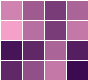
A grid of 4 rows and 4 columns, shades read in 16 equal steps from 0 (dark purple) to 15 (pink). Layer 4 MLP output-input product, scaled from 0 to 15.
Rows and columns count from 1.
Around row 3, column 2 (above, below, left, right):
10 7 1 9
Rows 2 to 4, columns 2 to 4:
10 5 11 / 3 9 2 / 7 11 0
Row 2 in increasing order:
5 10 11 15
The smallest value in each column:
1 3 5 0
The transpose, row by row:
12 15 1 3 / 8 10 3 7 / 5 5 9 11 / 9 11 2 0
